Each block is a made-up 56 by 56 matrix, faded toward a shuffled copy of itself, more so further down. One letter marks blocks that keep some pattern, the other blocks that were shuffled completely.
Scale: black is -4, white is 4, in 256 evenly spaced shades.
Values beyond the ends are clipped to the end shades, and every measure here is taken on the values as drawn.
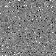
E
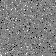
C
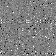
E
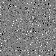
E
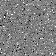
C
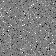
C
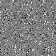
E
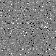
E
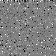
E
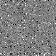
E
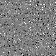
E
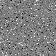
C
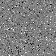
C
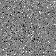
E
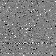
E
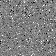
C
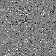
E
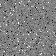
C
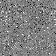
E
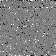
E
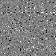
E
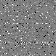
E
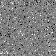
E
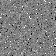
C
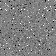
C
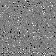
E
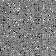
E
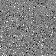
E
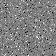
C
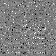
E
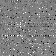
E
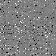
E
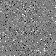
E
